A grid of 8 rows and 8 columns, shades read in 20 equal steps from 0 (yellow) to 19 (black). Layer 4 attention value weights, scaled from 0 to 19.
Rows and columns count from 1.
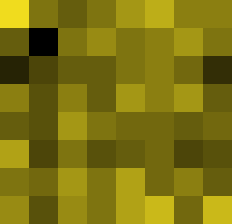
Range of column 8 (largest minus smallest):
12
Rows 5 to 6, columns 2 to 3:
12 6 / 13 9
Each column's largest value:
16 19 11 12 11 10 13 15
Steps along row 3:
down down same down down up up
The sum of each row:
55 78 93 70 79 85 68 56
